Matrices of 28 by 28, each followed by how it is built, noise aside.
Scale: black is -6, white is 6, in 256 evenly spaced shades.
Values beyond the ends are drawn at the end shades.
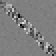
banded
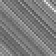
Toeplitz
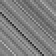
Toeplitz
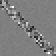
banded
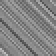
Toeplitz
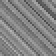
Toeplitz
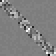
banded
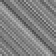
Toeplitz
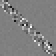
banded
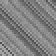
Toeplitz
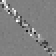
banded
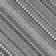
Toeplitz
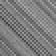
Toeplitz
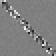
banded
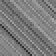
Toeplitz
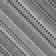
Toeplitz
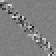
banded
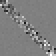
banded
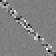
banded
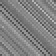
Toeplitz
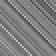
Toeplitz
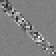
banded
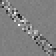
banded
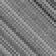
Toeplitz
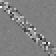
banded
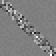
banded
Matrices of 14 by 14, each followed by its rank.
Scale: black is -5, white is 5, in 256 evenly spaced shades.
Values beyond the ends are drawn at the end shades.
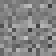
three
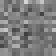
three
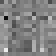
three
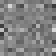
three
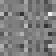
two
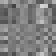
two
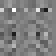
two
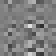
two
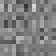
three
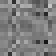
three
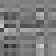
two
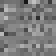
three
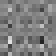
two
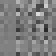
two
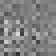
three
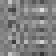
two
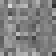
three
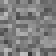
three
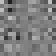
two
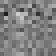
three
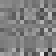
two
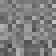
three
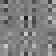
two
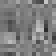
two
